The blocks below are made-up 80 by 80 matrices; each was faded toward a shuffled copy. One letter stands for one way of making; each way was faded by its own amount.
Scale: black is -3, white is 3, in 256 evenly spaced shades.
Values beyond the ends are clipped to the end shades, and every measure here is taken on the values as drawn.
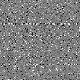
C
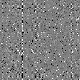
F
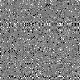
C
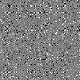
C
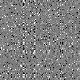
F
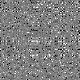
C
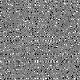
C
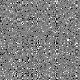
C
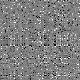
C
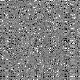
C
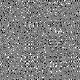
C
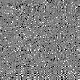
C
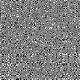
C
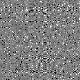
C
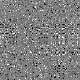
C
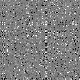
F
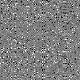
F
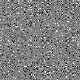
C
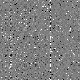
F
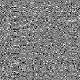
C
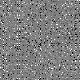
F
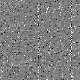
F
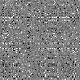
C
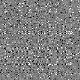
C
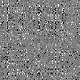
F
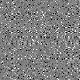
C
